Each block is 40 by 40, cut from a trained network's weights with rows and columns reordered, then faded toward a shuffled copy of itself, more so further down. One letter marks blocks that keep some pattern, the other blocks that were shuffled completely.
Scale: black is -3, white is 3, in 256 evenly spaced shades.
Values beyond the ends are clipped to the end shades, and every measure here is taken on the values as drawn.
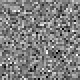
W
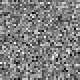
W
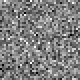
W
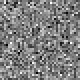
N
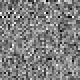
N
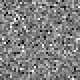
W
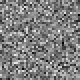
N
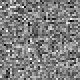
N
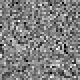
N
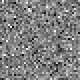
W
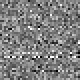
N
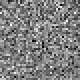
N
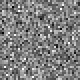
W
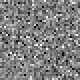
W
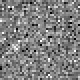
W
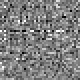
N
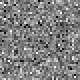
W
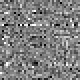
N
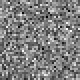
W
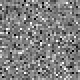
W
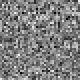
N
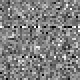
N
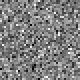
W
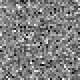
W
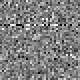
N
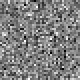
W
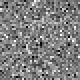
W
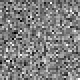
W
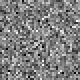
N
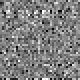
N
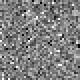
W
